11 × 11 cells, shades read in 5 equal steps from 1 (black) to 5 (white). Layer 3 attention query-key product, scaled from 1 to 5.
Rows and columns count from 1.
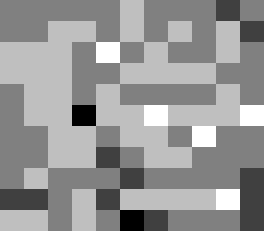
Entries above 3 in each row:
1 5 6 7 4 9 5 4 1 6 3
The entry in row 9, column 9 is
3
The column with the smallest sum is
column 11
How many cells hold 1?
2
